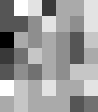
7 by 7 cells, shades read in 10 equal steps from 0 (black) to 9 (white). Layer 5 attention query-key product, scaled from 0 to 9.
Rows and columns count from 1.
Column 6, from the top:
6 5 3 3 7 6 3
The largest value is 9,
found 2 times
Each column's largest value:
9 9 8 8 6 7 8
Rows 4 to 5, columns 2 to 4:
4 7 6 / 5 4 6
